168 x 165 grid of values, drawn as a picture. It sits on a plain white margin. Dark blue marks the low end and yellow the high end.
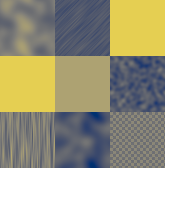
The table splits into 3 rows of 3 panels. Panel 1,1: middling, smooth. Panel 1,2: low, slanting up to the right, faint in contrast. Panel 1,3: very high, flat. Panel 2,1: very high, flat. Panel 2,2: high, flat. Panel 2,3: low, blotchy. Panel 3,1: middling, streaked downward. Panel 3,2: low, smooth. Panel 3,3: middling, checkered.
